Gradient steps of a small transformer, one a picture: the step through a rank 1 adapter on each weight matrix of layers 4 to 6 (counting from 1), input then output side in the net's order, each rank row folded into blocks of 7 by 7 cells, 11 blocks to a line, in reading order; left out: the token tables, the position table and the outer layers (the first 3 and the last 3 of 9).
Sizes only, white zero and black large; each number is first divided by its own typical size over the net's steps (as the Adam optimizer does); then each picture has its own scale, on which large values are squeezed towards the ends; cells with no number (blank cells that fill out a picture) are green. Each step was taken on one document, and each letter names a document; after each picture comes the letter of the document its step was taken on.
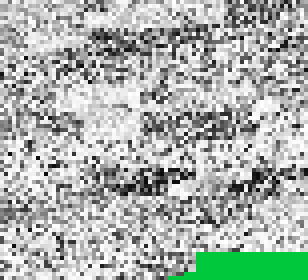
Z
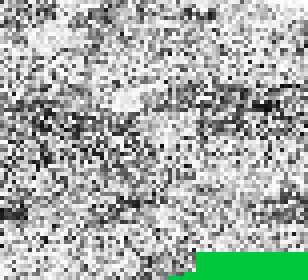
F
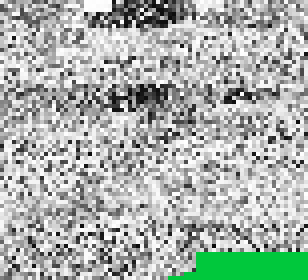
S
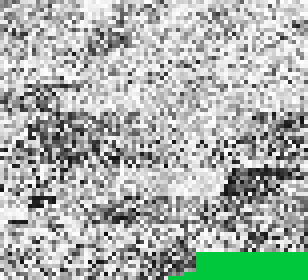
F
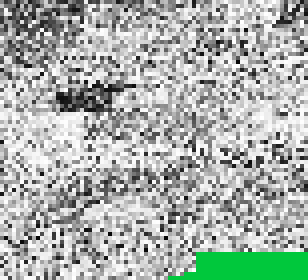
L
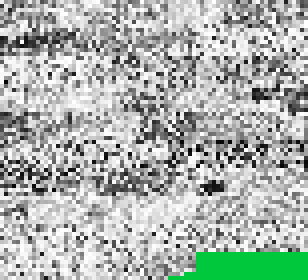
S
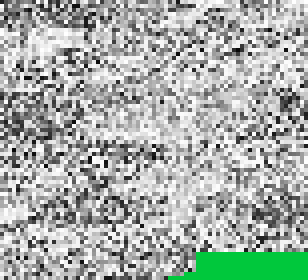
F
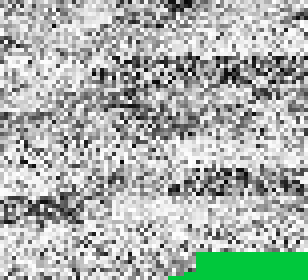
S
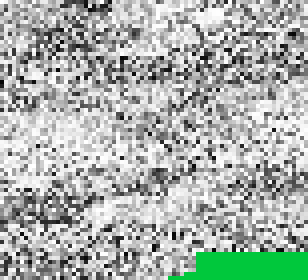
Z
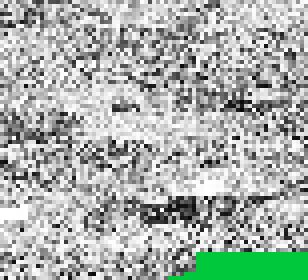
F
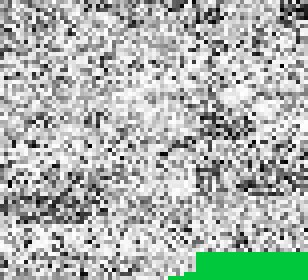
L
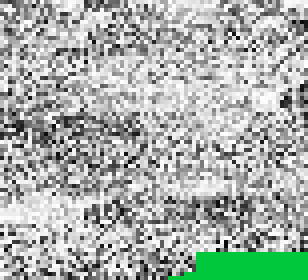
F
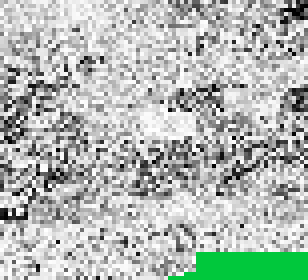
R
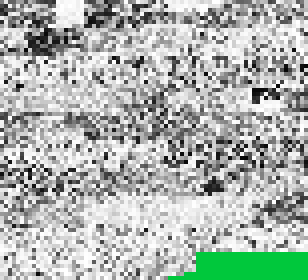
S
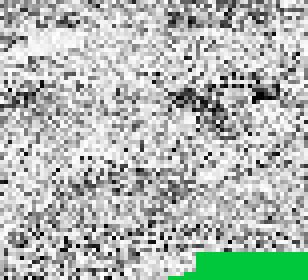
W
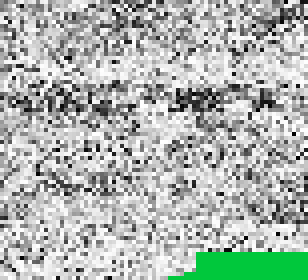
W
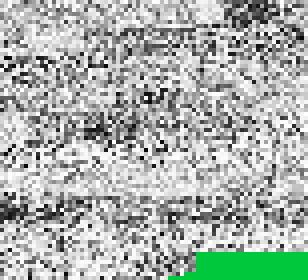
Z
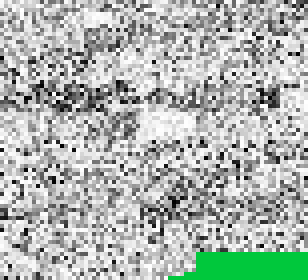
W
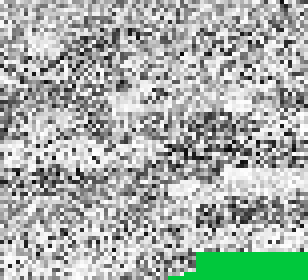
Z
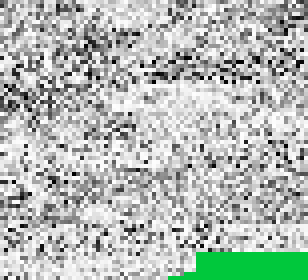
W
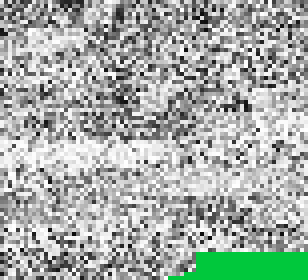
Z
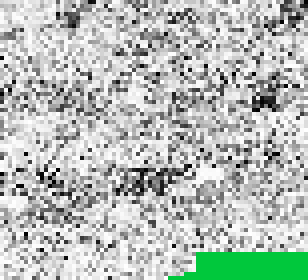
W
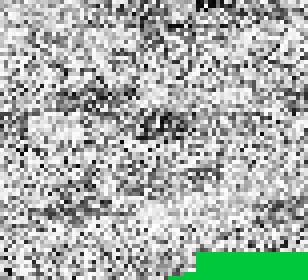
S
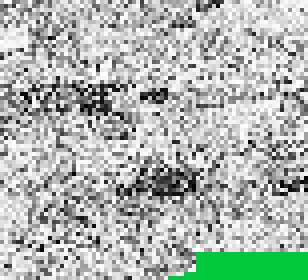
R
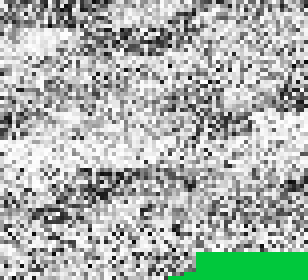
Z
